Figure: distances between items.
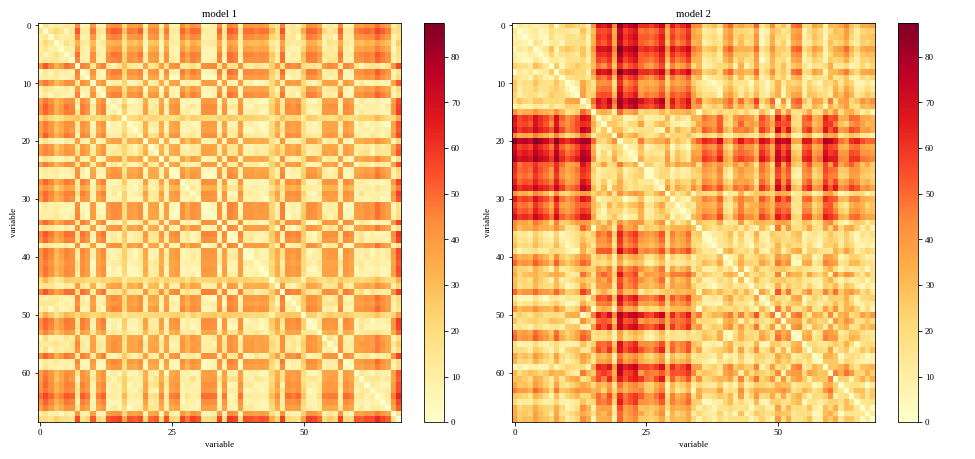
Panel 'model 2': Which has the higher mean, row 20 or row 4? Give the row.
20
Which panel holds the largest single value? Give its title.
model 2
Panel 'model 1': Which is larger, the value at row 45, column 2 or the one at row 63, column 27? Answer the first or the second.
the first
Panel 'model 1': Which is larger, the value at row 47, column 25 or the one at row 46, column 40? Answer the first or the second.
the second
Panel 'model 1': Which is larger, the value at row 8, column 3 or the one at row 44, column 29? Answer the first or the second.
the second
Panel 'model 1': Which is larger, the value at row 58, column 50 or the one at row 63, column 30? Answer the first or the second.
the first
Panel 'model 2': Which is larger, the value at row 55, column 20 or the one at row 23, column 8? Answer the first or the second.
the second
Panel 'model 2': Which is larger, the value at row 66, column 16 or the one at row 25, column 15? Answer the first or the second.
the first
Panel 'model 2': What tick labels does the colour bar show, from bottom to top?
0, 10, 20, 30, 40, 50, 60, 70, 80
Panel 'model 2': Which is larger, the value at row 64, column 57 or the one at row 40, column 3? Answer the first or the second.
the second
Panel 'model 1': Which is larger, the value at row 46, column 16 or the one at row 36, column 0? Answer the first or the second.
the second
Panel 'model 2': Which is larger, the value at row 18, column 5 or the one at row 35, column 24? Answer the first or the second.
the first
